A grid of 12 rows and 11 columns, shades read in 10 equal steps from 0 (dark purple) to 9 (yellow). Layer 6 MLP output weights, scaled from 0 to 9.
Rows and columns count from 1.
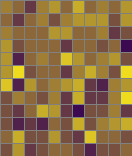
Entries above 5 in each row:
3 4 2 1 4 4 5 2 2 3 3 1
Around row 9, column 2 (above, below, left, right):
5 1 3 4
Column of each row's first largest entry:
7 7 5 1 6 2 1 11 4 7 8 2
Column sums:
56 45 42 48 57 47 58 48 47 50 58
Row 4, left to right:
6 3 4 4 4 2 4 4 3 4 0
